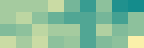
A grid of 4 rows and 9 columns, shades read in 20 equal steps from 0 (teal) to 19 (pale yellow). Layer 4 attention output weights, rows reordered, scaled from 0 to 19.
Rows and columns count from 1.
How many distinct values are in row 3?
6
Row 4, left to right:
15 12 15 10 11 5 9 10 19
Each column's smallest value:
9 10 10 7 5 3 8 1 0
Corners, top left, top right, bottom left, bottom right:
12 0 15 19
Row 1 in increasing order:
0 1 3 8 10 12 12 12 15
